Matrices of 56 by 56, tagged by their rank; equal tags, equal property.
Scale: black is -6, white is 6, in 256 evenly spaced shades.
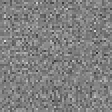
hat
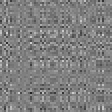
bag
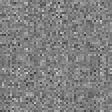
hat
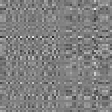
bag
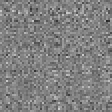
hat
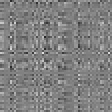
bag
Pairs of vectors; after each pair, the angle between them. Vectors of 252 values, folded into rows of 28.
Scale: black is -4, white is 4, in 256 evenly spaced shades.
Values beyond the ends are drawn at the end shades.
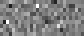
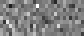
nearly parallel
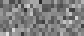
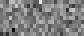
nearly opposite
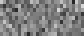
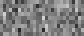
partly aligned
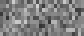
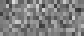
nearly parallel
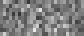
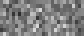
nearly parallel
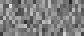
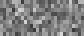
partly opposed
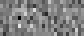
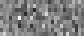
nearly opposite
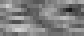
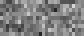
partly opposed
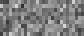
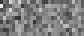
partly aligned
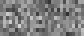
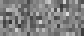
nearly opposite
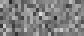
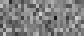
nearly parallel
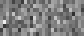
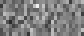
partly aligned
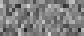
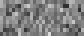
nearly parallel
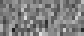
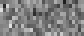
orthogonal
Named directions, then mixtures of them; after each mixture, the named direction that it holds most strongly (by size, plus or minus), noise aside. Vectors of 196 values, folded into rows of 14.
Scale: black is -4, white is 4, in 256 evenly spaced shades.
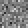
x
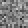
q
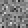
x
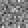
x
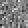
x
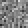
q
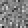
x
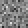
x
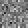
x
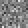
x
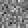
x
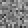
q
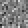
x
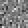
x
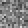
q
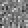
x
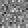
x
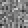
q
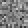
q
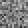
q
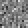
x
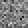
q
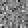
x
